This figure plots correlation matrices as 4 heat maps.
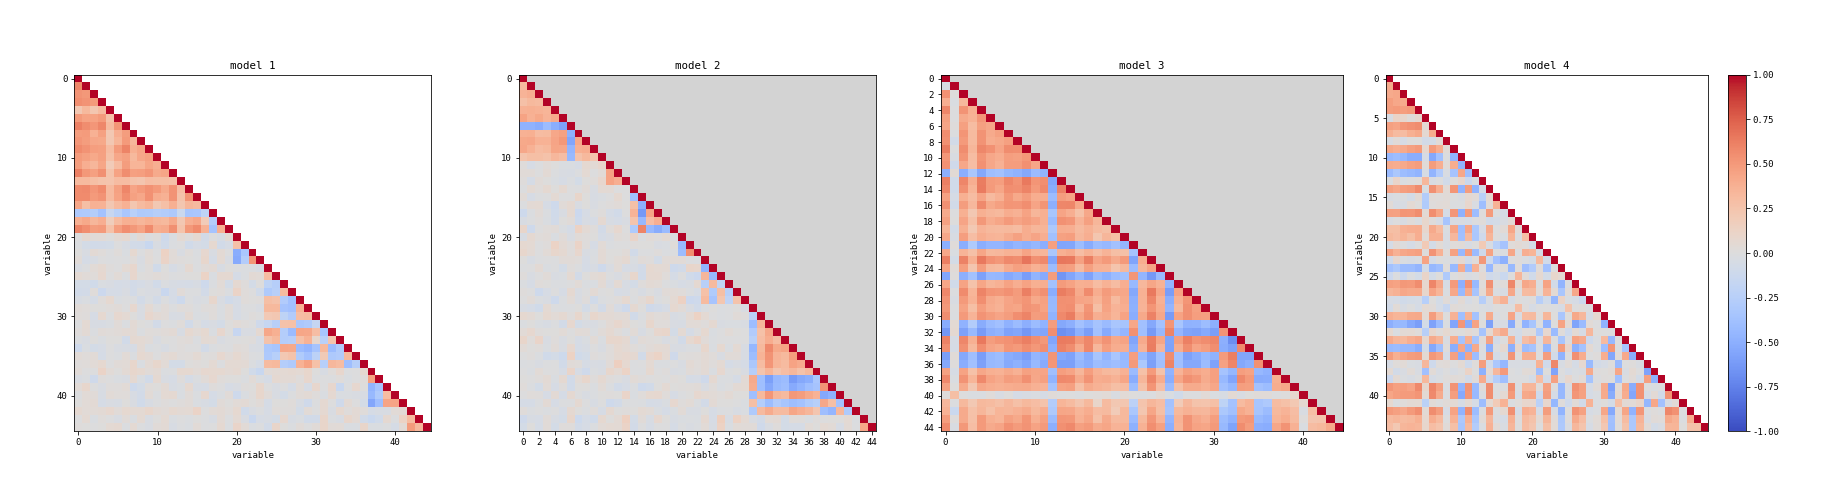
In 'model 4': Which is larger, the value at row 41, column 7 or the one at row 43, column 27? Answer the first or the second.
the second
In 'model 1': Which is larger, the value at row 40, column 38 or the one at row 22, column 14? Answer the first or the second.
the second
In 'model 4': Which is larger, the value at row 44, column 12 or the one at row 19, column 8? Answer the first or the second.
the second
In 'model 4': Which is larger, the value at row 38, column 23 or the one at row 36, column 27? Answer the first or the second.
the first
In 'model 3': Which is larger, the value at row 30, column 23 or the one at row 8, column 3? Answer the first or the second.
the first
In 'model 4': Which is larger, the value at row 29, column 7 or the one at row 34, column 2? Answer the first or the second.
the first
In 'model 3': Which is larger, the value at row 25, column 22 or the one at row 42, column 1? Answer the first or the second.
the second
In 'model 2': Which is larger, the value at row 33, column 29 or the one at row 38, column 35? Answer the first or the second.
the first
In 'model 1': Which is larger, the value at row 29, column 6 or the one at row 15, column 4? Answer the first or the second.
the second
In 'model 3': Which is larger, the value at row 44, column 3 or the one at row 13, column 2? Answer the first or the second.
the second
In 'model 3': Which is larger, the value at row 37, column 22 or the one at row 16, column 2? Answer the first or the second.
the second
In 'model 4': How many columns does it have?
45
